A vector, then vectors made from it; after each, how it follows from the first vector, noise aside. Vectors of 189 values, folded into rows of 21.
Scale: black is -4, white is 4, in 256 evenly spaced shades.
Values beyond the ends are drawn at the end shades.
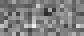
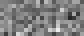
wrapped around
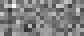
wrapped around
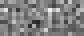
reversed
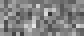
sign-scrambled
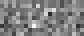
sign-scrambled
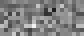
copied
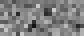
sign-scrambled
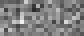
wrapped around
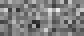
reversed
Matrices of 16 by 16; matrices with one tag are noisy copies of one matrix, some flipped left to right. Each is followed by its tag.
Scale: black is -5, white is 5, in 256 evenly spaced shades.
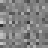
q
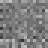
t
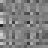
q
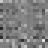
t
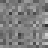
q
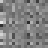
q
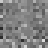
t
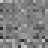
t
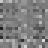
t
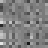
q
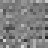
t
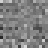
t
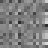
q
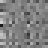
q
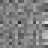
q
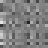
q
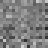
t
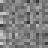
q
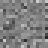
t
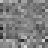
t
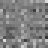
t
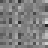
q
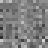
t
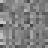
q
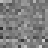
t
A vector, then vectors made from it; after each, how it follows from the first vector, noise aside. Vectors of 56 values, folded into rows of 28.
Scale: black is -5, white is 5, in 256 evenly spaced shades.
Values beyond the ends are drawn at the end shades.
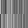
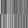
copied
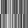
scaled up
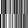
scaled up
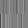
partly zeroed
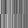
copied
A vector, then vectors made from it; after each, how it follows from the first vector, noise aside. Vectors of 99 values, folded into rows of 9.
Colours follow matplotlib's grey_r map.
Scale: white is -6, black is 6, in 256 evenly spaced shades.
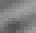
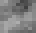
reversed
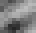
scaled up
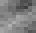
reversed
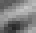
scaled up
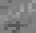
partly zeroed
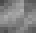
wrapped around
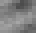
reversed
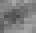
wrapped around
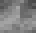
wrapped around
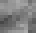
wrapped around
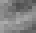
reversed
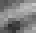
scaled up
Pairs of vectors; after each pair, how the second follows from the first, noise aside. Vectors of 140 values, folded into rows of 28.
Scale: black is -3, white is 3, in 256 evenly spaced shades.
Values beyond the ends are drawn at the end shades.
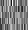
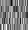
shuffled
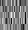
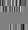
partly zeroed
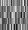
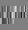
partly zeroed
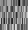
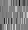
partly zeroed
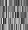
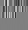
partly zeroed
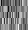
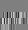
partly zeroed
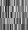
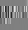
partly zeroed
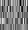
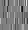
partly zeroed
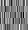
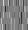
partly zeroed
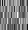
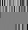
partly zeroed
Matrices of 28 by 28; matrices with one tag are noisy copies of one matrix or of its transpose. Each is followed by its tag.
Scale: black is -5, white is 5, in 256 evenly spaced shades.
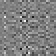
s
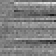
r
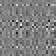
s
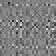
s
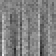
r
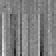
r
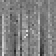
r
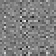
s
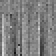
r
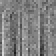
r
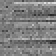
r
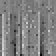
r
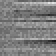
r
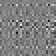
s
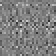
s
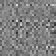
s
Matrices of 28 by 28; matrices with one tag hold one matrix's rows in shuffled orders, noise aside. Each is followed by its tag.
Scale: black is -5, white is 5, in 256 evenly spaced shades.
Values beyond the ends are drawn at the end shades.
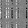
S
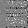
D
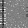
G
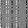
S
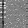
G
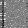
G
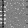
G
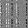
S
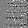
D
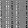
S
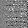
D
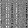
S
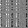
S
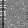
G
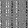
S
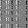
S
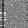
G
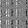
S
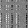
S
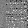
D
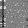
G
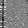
G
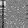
G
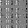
S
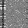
G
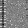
G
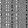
S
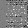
D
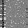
G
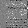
D
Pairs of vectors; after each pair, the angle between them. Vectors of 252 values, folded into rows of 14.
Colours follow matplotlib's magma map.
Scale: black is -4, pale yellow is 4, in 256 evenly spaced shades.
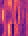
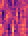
nearly opposite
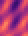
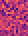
orthogonal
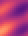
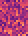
orthogonal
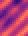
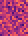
orthogonal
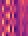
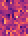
partly opposed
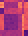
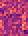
partly aligned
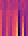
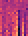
nearly parallel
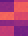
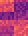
nearly opposite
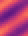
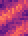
nearly opposite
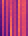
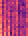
nearly opposite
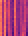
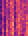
nearly opposite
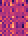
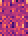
nearly opposite
